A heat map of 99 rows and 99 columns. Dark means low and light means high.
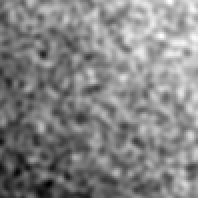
Overall the values sit about 50% of the way up the scale. No regular stripes run through it. The bottom left is the ninth with the lowest average. The field climbs toward the top right. The halves do not mirror each other. The field is mottled with small blotches. The top right is the ninth with the highest average. No single row or column stands out from its neighbours.
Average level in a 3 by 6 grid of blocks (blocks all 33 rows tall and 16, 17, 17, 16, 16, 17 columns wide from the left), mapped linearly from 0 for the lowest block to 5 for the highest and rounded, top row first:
2 3 3 4 5 5 | 1 2 2 3 3 4 | 0 0 1 2 2 3
